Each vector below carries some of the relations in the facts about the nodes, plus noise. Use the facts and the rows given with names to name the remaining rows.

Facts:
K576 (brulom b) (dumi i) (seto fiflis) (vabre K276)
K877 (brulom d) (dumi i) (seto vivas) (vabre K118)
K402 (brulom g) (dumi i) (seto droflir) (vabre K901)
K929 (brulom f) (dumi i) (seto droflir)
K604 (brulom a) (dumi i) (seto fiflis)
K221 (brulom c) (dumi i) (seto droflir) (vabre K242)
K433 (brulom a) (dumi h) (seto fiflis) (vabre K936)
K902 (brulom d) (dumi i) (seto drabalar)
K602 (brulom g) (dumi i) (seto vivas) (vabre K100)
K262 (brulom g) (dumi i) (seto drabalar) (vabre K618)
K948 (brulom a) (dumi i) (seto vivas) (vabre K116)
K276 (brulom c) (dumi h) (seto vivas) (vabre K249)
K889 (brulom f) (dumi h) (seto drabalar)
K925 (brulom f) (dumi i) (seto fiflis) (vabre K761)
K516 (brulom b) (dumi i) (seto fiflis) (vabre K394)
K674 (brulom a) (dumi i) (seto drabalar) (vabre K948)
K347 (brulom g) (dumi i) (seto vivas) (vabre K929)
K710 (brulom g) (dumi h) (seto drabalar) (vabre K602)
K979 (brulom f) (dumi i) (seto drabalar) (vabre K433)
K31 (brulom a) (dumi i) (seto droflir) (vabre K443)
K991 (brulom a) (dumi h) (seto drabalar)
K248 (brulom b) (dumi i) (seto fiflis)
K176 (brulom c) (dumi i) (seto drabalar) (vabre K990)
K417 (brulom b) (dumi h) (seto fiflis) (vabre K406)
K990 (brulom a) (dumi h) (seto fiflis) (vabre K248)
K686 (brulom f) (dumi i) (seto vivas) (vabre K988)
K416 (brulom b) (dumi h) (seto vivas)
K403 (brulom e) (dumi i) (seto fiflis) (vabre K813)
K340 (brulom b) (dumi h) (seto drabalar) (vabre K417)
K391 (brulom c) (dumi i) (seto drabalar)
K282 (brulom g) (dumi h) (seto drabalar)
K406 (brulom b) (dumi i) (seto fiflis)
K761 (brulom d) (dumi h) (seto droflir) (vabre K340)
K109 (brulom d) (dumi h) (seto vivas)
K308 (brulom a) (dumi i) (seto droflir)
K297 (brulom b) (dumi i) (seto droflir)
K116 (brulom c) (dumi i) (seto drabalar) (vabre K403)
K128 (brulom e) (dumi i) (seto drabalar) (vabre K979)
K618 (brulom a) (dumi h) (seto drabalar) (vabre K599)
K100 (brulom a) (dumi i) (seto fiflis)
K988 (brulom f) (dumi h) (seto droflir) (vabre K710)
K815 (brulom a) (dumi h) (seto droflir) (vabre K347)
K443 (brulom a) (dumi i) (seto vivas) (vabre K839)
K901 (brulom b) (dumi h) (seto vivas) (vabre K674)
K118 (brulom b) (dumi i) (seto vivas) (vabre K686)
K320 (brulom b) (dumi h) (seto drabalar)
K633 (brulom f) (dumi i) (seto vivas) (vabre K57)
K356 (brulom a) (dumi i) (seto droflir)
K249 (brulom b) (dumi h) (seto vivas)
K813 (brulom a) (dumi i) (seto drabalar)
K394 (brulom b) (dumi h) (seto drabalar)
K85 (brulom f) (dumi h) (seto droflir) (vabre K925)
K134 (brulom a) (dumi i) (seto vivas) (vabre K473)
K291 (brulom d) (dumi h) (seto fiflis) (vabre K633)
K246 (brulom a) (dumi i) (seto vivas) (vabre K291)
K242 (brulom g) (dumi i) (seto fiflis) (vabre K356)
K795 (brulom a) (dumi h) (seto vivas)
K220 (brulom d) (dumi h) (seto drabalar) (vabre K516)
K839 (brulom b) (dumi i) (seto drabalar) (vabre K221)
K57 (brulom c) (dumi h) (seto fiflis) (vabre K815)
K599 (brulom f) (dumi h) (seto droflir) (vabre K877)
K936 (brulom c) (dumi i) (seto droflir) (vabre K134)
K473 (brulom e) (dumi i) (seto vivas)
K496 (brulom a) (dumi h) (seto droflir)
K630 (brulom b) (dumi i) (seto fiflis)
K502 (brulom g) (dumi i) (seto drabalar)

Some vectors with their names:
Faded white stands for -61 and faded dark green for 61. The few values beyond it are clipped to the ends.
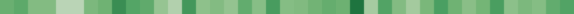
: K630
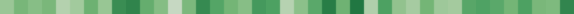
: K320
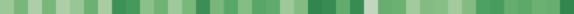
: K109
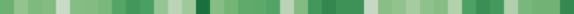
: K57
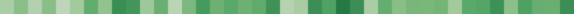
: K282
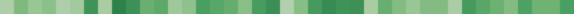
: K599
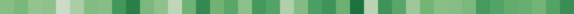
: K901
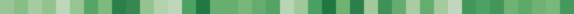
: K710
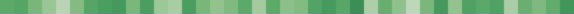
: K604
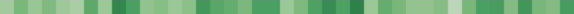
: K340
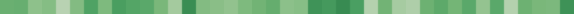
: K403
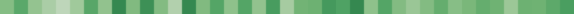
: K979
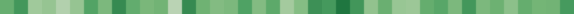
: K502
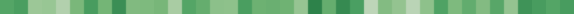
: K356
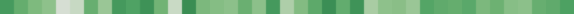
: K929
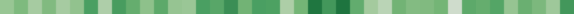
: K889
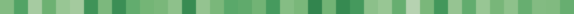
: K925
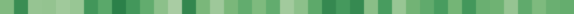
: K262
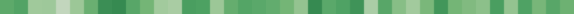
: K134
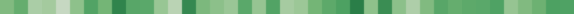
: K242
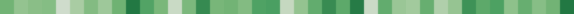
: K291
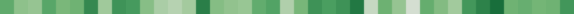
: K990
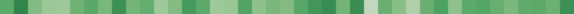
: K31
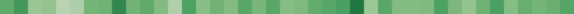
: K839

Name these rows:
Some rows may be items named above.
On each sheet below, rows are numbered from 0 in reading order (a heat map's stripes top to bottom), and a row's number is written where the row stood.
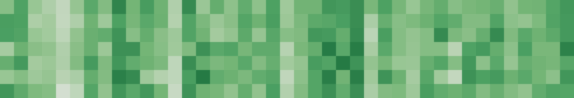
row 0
K979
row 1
K633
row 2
K948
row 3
K220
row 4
K502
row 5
K710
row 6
K929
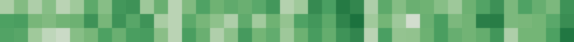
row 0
K282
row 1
K176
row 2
K246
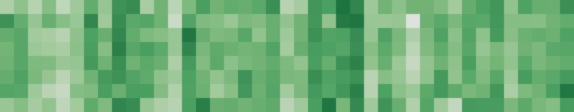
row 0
K282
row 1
K248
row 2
K602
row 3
K686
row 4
K406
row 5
K936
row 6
K246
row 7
K710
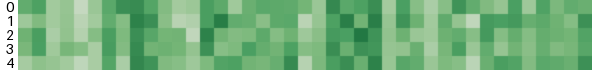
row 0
K134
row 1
K710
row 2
K502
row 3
K925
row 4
K988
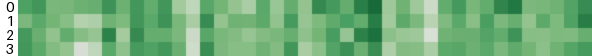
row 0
K176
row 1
K516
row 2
K248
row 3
K929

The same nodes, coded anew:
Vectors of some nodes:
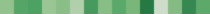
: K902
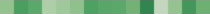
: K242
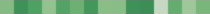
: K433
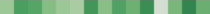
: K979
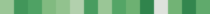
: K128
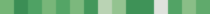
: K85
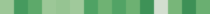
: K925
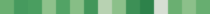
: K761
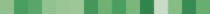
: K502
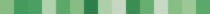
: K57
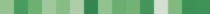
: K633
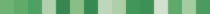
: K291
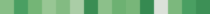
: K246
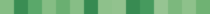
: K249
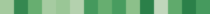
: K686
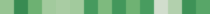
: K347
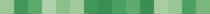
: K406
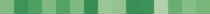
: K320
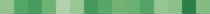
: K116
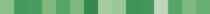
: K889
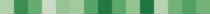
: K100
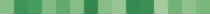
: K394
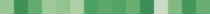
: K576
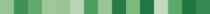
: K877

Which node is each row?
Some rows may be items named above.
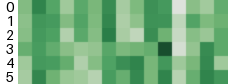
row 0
K815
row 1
K889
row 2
K57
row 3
K402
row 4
K813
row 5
K118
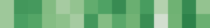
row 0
K403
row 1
K979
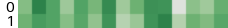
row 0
K815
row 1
K109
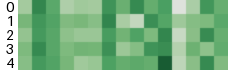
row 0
K929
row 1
K276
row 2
K502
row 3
K795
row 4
K674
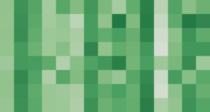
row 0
K710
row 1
K877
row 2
K297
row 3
K633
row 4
K813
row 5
K988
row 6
K297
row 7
K473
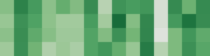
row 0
K599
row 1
K262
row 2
K31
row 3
K602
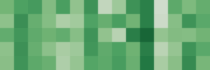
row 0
K220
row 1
K443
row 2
K901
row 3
K134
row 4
K948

